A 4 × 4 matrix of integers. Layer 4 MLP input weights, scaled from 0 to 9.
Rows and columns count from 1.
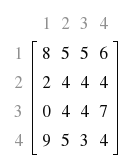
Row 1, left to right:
8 5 5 6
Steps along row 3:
up same up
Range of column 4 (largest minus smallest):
3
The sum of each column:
19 18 16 21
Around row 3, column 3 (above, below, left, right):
4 3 4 7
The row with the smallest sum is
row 2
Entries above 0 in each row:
4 4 3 4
